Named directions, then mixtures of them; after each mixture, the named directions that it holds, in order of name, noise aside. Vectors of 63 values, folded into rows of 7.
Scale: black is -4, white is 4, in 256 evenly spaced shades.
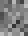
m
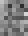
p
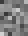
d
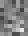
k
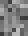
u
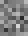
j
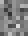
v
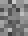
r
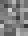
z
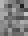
p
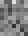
m, r, v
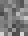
m, u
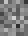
j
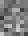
d, k, v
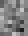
k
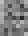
j, p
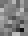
k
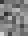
d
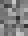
m, z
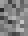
k, r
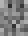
j, m, p
